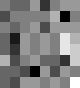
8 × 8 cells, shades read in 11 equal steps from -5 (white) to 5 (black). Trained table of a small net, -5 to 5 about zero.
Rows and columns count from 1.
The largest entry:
5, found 2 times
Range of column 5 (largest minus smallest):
4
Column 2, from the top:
1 0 1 4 3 2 1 2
